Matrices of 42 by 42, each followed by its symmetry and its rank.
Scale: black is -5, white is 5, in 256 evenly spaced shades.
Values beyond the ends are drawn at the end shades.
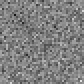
symmetric, full rank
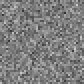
neither, full rank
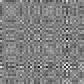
symmetric, rank three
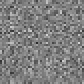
neither, rank five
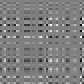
neither, rank one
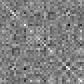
symmetric, rank five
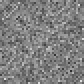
symmetric, full rank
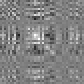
symmetric, rank three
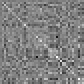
symmetric, rank five
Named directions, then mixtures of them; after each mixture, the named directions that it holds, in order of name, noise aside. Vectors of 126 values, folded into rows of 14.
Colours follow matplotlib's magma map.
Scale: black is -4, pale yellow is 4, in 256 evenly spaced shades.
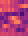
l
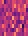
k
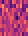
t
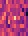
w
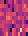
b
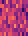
t, w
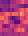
l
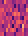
k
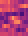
l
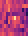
l, w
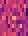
k, w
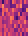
t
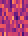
k, t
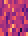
b, w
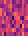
k, t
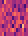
k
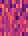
t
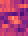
l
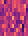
k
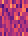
t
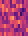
l, t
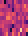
b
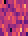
b, k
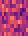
l, t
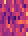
b, w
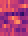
l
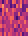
t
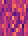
k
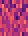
t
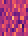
k
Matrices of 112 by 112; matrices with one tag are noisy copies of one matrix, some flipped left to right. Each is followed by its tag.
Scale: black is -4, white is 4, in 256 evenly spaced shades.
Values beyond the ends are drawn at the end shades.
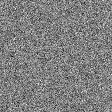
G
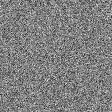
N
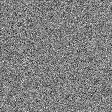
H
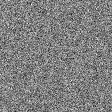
G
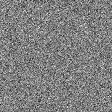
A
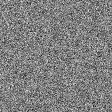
G
